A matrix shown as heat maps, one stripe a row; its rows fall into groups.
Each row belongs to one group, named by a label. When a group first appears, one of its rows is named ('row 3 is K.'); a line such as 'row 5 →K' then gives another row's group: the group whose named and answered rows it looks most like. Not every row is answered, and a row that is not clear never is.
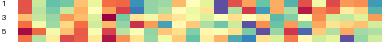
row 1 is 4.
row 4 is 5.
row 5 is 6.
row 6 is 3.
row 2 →4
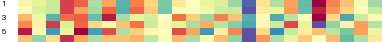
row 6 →3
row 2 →5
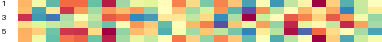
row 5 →5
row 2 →3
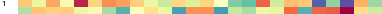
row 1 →3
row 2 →5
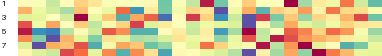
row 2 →4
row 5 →4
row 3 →5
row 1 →5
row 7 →3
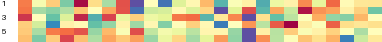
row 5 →3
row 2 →4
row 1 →4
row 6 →3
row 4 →4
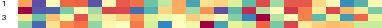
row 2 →4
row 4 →5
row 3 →3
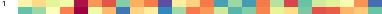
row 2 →5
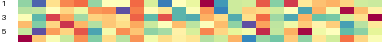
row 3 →3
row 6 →6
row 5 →3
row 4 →3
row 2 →5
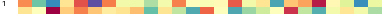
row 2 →3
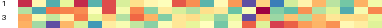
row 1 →6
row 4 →4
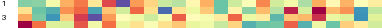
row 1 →5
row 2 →5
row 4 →6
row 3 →6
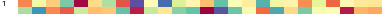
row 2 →5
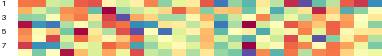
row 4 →4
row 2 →6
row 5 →4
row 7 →4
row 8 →5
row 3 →5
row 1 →5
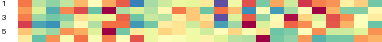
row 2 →6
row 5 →6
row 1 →4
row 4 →4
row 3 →4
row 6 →3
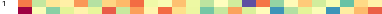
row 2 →6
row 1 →3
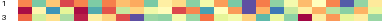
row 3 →4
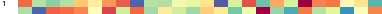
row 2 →3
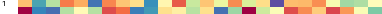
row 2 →4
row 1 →6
